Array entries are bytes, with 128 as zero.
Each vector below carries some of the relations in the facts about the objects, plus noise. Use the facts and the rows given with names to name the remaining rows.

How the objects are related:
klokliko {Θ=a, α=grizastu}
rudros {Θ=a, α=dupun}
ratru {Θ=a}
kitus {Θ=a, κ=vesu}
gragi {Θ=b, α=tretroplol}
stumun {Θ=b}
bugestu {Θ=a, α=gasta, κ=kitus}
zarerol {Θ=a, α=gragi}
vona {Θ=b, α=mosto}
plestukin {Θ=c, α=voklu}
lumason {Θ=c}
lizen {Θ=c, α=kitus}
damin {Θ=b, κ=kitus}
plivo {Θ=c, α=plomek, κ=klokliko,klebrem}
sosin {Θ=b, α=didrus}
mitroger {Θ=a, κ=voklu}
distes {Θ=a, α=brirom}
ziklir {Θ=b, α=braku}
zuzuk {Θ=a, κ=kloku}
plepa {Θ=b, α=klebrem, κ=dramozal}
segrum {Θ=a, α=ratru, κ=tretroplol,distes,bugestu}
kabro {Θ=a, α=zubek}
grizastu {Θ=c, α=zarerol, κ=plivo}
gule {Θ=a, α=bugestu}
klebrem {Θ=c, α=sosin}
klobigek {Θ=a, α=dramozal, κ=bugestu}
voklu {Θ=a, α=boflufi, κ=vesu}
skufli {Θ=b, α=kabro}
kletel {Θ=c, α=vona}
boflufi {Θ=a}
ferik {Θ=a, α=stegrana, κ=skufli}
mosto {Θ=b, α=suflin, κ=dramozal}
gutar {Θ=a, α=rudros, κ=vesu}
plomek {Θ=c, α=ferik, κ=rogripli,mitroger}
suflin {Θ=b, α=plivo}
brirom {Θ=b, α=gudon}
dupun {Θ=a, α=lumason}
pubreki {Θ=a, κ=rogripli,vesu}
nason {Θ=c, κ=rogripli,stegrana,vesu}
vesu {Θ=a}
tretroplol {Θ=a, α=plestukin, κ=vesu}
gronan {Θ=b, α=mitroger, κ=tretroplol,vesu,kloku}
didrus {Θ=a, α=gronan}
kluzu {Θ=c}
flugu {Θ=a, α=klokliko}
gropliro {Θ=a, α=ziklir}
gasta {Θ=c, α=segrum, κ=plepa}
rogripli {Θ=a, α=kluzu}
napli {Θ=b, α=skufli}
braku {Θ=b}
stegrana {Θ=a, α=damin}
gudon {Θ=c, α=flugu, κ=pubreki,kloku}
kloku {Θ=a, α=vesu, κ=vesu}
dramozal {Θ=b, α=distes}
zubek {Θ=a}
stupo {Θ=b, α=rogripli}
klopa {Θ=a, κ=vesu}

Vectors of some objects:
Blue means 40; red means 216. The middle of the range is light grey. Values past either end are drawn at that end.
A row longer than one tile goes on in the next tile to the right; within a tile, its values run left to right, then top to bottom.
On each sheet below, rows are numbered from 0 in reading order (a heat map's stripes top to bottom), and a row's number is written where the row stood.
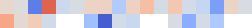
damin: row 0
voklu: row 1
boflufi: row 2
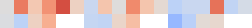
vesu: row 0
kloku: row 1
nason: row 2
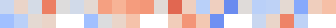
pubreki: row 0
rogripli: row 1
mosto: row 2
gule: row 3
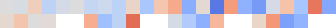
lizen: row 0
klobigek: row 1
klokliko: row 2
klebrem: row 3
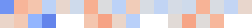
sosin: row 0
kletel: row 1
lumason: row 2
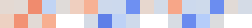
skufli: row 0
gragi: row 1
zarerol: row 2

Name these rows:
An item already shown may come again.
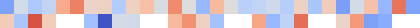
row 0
bugestu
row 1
voklu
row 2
suflin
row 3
klobigek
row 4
klebrem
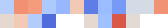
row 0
plepa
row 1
segrum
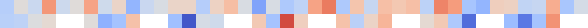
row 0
zuzuk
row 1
flugu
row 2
voklu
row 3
bugestu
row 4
kitus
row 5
plepa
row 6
gudon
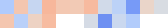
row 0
kitus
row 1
plestukin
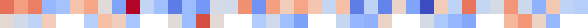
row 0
dramozal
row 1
plomek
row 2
segrum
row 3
mitroger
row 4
grizastu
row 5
gronan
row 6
ferik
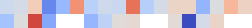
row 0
gasta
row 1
nason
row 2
tretroplol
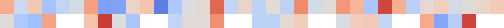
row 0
brirom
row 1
plivo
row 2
gutar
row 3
klopa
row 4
stegrana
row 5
distes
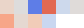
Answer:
damin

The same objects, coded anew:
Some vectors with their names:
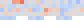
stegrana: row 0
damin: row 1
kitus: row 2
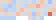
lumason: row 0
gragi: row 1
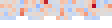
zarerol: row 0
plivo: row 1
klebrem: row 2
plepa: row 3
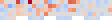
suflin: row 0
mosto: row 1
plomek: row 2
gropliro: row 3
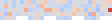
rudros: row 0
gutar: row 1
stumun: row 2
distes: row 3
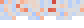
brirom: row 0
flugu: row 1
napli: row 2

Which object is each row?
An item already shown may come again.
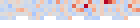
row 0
kloku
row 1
voklu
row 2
brirom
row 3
ferik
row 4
brirom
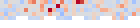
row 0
klobigek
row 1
grizastu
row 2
ferik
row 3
gutar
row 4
plestukin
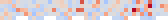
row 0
gronan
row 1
klobigek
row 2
flugu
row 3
tretroplol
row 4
klokliko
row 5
dramozal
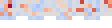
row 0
dramozal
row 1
mitroger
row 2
flugu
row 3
skufli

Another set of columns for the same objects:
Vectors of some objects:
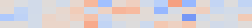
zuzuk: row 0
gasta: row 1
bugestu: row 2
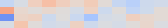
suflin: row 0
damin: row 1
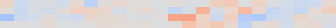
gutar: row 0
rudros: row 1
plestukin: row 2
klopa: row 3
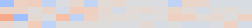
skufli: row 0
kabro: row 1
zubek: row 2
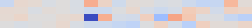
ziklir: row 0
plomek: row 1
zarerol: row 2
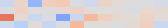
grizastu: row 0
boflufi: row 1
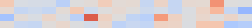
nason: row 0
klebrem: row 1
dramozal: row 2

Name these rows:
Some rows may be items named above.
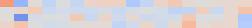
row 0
bugestu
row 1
mitroger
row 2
voklu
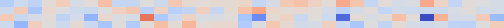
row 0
flugu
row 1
ferik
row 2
voklu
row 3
suflin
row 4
stegrana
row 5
plomek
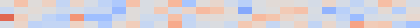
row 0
klebrem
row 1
gudon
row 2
gasta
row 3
plepa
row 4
distes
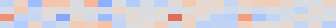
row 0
klokliko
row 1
segrum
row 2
klebrem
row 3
rogripli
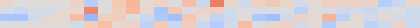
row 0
kloku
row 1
mosto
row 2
plivo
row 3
vesu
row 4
mitroger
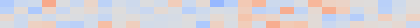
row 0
brirom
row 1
klobigek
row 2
gronan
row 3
tretroplol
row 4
kitus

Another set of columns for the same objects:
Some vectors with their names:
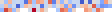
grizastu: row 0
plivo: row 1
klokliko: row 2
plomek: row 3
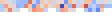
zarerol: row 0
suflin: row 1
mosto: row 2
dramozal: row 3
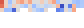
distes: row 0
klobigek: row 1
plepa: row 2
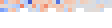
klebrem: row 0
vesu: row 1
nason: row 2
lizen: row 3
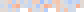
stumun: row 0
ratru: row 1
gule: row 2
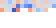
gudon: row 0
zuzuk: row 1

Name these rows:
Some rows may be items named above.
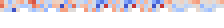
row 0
brirom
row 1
plestukin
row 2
mosto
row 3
gasta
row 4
gasta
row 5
gasta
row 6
klobigek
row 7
klobigek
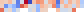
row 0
bugestu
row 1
kitus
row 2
kloku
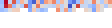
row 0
tretroplol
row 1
mitroger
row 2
gasta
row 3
damin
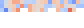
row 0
gronan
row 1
rogripli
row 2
stegrana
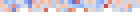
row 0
flugu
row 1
kloku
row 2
ferik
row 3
segrum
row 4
boflufi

